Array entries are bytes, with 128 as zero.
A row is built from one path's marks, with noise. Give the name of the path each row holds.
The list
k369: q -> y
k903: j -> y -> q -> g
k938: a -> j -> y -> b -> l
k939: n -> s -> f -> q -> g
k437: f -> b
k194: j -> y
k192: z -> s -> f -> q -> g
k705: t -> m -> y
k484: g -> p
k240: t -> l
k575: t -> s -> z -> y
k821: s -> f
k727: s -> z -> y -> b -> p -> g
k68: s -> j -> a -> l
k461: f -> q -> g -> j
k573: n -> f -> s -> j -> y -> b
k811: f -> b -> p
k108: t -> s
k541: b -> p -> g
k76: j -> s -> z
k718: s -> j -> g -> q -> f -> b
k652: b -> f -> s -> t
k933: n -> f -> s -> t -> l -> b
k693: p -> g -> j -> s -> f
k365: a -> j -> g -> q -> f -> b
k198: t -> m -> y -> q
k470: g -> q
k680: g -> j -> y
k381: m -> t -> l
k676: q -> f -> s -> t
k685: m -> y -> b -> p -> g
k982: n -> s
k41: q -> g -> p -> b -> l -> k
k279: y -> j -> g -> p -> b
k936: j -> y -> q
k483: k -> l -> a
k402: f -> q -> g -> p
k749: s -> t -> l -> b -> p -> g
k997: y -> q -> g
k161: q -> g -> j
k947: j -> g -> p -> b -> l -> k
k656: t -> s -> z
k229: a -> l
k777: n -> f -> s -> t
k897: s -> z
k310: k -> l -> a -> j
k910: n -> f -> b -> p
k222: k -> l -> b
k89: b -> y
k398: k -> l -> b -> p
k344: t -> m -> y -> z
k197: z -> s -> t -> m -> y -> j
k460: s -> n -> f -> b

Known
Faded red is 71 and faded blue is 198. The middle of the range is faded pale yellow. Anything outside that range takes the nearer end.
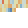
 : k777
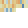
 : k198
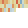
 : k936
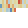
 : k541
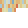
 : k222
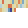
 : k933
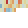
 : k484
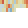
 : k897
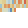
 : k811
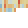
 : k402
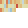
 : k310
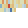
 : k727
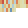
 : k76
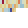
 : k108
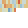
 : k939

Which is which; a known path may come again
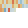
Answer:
k194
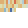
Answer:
k938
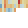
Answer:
k402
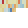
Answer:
k108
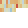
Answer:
k310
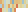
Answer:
k222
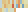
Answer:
k997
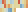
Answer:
k676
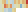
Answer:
k821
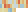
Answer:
k192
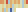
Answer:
k68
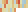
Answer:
k161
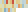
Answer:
k680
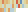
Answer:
k936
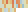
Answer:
k903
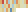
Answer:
k76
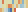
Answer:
k933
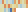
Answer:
k652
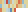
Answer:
k947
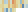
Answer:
k705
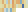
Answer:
k198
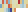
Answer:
k749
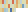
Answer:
k197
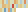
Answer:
k89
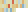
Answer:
k344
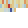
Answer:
k727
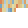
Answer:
k398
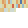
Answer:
k369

